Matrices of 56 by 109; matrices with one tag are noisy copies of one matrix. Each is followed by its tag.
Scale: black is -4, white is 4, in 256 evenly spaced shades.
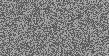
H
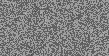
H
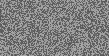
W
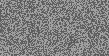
W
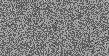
H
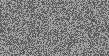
W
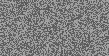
H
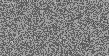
H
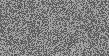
W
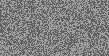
W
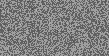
W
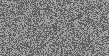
H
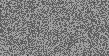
W
